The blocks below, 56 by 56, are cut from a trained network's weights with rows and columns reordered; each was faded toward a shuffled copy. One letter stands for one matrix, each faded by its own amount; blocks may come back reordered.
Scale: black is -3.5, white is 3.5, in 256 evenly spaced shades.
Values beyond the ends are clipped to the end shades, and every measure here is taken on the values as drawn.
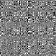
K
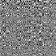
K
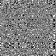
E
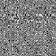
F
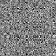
F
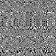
K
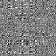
K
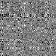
E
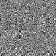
F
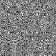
F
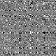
K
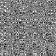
E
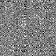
E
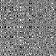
K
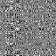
K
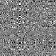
E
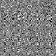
F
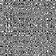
K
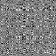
K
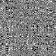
E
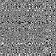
K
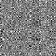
E
